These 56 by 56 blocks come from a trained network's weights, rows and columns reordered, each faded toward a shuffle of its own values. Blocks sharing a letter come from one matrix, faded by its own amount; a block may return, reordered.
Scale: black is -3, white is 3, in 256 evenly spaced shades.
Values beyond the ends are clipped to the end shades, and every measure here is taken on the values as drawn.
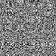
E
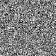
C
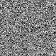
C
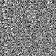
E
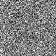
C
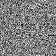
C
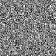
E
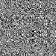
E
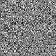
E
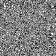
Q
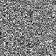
C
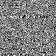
C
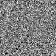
C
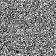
C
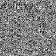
E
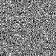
E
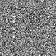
C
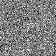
Q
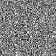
E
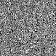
Q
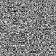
C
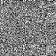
E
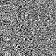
E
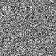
E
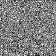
Q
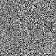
E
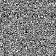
C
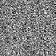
E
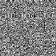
E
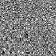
E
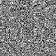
E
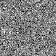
Q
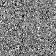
Q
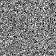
Q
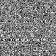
C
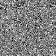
Q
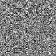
E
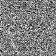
C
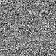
C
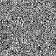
E
